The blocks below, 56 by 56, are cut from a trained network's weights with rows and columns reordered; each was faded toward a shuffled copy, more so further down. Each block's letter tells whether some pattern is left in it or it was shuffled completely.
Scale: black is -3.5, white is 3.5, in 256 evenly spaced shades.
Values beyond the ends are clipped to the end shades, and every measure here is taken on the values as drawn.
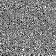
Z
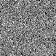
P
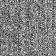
Z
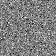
P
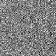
Z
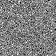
P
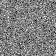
P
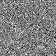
P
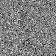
P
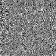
Z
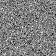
P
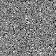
Z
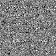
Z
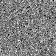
P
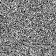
P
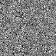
Z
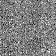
Z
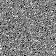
P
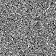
P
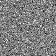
P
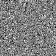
Z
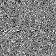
Z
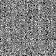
Z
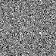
Z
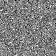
P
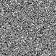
P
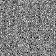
Z
